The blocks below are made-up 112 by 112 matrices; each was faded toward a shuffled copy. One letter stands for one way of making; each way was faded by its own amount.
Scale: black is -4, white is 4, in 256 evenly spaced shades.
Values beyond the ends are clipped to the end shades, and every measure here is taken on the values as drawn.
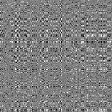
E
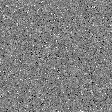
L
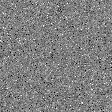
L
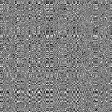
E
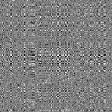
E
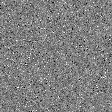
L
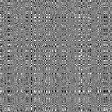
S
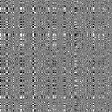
S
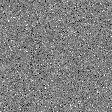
L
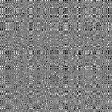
E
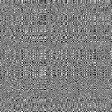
E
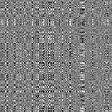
S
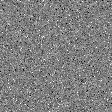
L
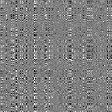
S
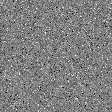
L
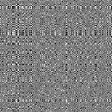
E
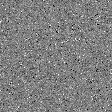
L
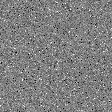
L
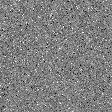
L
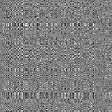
E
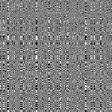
S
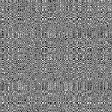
E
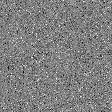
L
